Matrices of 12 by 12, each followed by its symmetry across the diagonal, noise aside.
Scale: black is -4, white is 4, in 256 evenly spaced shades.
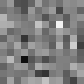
antisymmetric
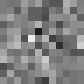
antisymmetric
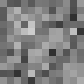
symmetric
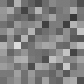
neither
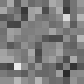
symmetric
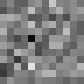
neither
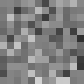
antisymmetric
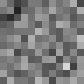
symmetric
